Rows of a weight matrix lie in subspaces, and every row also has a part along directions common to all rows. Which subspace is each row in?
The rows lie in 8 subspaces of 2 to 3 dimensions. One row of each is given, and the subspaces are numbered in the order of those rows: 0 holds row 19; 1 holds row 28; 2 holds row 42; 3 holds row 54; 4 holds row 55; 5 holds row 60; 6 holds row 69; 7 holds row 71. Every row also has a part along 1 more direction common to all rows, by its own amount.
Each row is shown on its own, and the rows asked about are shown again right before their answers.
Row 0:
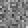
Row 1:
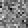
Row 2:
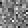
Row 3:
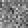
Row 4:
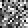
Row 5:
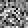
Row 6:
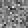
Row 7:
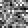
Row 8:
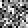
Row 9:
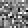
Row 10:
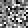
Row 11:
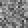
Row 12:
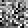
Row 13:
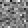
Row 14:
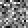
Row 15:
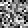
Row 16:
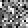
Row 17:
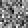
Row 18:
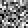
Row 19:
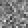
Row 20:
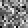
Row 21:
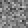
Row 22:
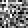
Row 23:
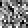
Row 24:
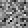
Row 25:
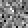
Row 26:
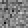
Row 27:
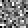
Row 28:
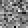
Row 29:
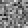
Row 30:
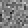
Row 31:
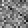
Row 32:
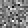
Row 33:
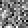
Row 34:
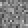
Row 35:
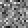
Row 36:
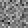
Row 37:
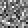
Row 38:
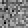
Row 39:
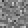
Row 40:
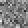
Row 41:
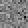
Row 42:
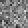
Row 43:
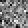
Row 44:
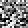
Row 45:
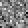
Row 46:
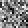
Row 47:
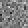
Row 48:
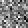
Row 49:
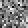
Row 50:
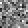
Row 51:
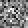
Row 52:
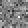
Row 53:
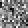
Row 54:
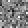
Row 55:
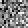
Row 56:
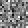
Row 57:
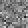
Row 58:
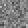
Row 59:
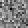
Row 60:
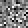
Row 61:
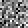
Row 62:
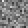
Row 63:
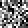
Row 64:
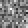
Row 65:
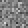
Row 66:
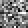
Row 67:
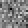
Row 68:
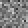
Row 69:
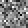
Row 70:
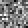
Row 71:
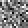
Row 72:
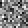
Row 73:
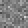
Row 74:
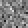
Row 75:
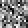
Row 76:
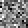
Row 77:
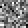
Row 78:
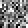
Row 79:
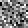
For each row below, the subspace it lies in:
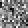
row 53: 3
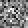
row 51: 6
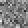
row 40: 2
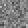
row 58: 7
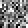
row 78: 7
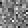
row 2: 5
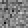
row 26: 4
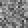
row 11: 4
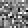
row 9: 1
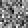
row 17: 0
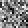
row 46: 7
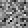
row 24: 0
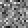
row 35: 6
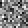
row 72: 1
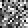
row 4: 0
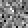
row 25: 0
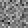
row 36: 6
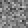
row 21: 5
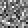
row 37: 6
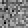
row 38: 4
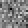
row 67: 1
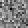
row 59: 3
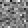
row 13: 6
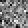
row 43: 2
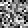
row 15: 2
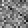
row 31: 2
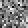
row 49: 5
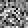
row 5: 6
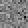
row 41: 2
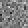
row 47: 0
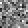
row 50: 5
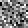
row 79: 7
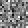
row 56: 3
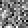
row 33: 6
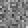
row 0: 3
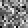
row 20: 1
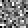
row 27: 7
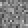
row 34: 2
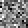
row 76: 3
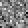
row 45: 7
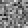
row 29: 1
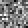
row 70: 1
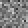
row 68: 6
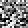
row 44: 0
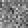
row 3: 4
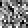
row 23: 0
